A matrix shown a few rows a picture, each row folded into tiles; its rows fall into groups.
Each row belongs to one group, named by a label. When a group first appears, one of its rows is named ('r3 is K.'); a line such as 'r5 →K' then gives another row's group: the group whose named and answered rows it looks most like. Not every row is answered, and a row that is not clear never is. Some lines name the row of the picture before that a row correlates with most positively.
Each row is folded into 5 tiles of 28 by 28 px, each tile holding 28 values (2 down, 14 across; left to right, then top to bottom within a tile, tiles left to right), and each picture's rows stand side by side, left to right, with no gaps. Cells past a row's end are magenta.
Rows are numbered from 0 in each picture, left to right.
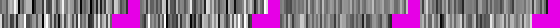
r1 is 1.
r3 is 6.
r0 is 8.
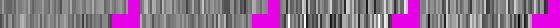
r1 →8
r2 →1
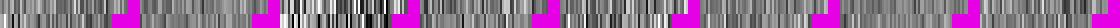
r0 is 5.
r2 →5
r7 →8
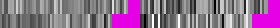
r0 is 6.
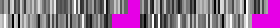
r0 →5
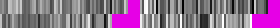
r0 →6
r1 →6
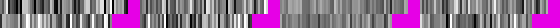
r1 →1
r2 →6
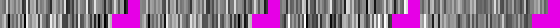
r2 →1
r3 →5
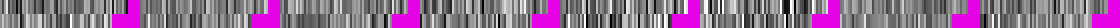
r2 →6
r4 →1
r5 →8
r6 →8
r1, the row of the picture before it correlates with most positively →2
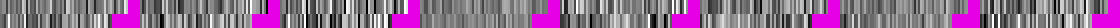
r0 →1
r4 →6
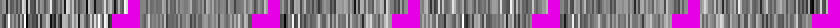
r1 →1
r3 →8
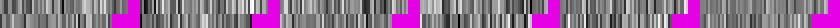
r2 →8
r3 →6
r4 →1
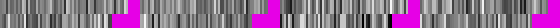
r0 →1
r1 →5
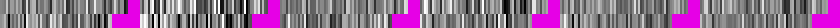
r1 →5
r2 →1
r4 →5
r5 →8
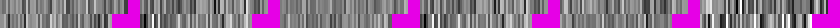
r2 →1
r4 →8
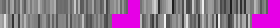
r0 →5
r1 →8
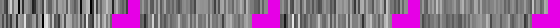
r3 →6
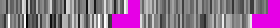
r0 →1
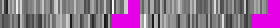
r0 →6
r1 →5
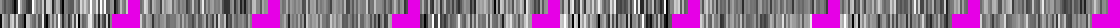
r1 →8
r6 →5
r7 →8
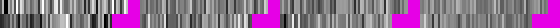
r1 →1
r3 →5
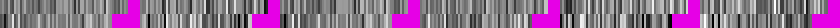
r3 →1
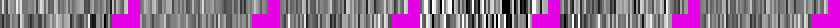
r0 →6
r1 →8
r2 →1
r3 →8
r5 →1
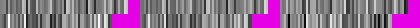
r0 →1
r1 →1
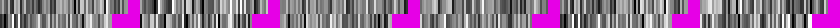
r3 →8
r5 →6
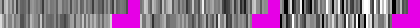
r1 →8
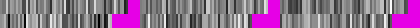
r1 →1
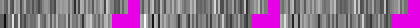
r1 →5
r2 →5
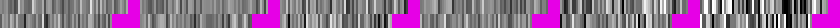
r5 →8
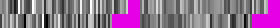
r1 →6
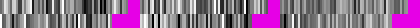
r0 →8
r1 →5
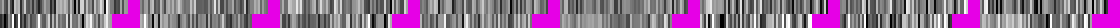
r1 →5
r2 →6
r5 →6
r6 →1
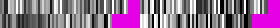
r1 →5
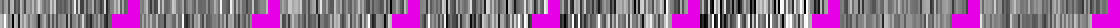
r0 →5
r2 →6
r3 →1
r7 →6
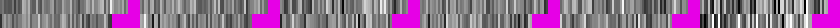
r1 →5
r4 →8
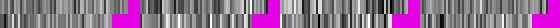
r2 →6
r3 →6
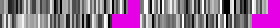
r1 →8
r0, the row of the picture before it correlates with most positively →1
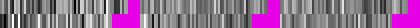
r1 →5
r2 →8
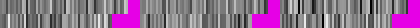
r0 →1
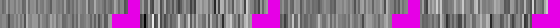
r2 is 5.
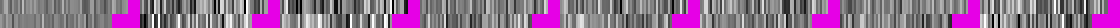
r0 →8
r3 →1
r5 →8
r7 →5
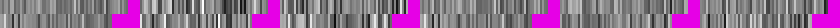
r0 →5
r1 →8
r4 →6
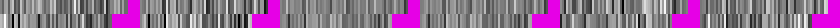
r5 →1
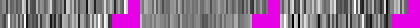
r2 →5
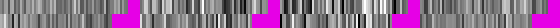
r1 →8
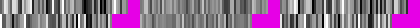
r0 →8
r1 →8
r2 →8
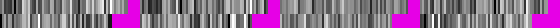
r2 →8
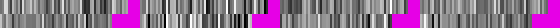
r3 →5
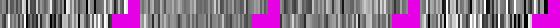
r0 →1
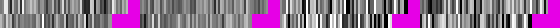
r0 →8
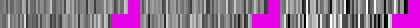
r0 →1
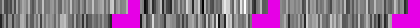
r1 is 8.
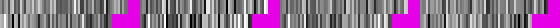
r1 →1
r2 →1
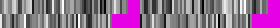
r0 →8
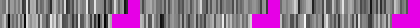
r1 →6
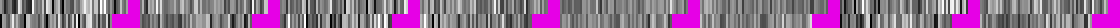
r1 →6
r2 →1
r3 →5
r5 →6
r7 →6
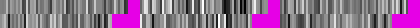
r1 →8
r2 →6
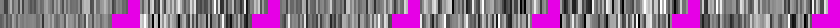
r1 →5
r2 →1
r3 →8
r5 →6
